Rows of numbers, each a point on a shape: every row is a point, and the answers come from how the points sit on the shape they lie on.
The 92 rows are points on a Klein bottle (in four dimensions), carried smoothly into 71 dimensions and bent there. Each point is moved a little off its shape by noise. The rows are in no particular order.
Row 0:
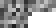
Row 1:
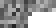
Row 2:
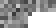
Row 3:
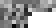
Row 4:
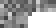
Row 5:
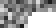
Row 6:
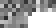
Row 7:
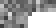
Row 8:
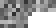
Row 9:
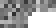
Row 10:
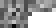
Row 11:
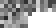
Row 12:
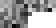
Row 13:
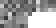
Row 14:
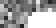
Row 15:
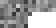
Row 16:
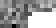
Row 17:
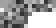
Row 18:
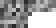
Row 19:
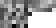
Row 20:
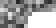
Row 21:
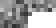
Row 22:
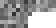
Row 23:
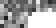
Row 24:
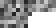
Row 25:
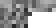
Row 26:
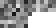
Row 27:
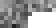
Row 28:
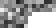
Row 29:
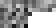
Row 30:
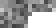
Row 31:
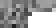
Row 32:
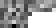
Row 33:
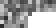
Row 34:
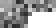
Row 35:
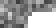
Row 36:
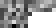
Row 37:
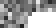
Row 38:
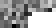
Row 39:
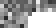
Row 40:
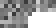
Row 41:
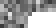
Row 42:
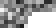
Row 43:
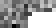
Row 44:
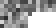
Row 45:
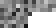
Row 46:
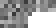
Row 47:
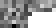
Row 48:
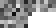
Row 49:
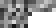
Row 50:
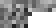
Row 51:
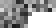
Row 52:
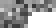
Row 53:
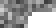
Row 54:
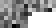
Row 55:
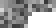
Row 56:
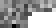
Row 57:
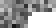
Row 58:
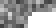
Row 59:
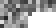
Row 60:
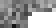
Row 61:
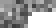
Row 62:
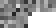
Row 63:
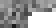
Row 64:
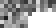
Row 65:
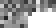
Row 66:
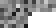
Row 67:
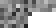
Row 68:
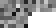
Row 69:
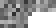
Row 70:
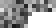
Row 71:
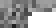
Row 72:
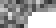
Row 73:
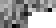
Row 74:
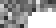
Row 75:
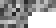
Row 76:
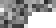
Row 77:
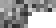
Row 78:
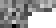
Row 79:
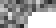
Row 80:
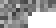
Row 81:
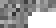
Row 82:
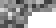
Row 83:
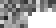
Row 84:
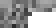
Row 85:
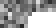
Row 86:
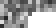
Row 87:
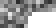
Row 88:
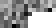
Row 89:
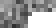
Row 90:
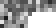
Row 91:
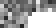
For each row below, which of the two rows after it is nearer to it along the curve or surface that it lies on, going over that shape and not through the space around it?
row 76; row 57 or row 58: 57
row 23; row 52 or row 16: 52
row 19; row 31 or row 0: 0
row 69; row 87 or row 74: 74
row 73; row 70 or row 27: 70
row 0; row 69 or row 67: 69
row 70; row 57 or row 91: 57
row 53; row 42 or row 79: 79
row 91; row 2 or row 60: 2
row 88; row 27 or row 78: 78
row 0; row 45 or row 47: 47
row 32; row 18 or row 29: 18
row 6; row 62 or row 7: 7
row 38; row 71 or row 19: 19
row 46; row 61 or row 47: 47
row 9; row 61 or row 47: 47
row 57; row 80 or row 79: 79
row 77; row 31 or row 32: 31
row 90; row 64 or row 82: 64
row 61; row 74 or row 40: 74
